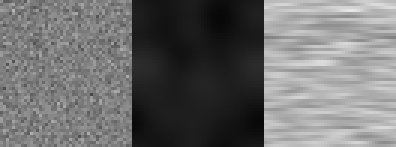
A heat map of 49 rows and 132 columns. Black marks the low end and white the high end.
It is made of 1 by 3 panels. Panel 1,1: middling, fine-grained. Panel 1,2: very low, smooth, faint in contrast. Panel 1,3: high, streaked across.
